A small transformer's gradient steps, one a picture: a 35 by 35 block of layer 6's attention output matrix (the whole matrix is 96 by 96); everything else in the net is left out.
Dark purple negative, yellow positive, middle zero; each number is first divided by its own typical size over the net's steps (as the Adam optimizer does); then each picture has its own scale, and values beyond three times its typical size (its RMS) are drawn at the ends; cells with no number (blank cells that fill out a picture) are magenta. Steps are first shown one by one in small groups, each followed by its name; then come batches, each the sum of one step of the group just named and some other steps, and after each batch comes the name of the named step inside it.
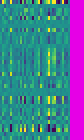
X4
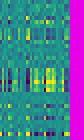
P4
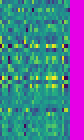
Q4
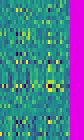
P4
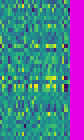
Q4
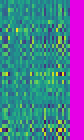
P4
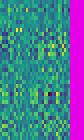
Q4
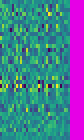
Q4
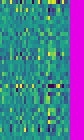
X4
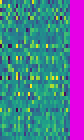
Q4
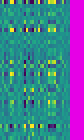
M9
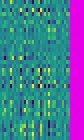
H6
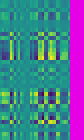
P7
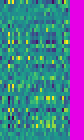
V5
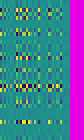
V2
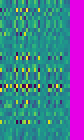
V2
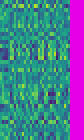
P7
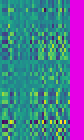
P7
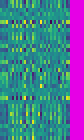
H6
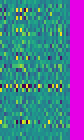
V2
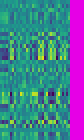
P7
